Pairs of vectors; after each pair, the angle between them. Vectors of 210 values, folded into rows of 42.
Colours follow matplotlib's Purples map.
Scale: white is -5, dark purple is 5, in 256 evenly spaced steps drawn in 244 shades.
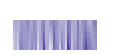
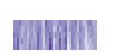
nearly opposite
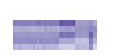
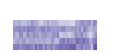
nearly opposite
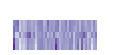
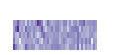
partly aligned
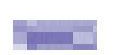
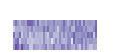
partly opposed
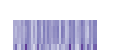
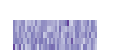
partly opposed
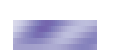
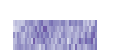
partly aligned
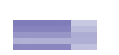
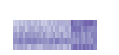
nearly opposite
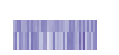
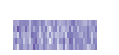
partly aligned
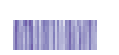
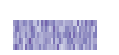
partly aligned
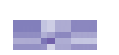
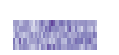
partly opposed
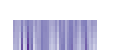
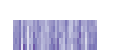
nearly opposite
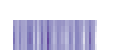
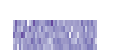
orthogonal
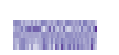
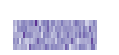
orthogonal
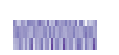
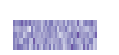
partly opposed
